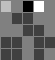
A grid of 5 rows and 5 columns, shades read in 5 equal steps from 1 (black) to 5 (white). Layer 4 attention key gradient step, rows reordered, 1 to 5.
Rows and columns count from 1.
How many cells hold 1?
1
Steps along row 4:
same up down same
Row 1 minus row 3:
1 0 -1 3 0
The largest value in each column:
4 3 3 5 3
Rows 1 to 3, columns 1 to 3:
4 3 1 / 3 2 2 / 3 3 2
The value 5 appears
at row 1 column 4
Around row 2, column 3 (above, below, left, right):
1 2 2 3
